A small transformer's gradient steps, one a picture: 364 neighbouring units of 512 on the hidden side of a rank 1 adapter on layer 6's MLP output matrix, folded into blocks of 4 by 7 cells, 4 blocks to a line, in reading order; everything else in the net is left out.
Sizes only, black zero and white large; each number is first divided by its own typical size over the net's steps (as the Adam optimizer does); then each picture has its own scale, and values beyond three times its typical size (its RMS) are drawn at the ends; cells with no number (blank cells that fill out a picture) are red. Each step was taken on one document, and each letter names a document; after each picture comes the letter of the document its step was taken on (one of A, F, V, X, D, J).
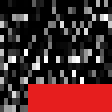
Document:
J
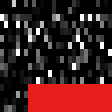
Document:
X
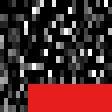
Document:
J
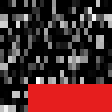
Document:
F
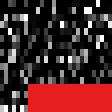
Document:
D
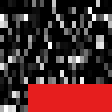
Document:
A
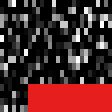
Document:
F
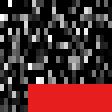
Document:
A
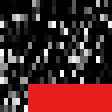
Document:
J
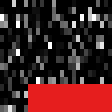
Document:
X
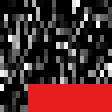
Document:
D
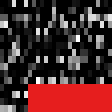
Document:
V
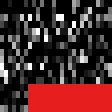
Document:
D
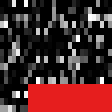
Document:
V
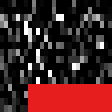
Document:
X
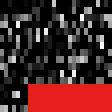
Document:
V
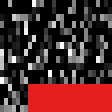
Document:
J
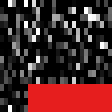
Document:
A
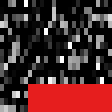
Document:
V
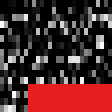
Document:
A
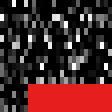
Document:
F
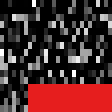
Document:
J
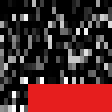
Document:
D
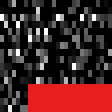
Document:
X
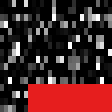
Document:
F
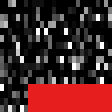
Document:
A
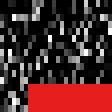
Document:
J
